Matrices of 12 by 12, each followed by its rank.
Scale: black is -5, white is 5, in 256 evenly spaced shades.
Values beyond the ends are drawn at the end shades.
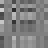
one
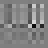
one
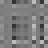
one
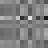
one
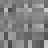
two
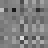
two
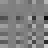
one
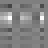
one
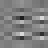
one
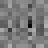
two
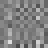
two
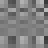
one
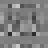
two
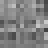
two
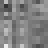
two
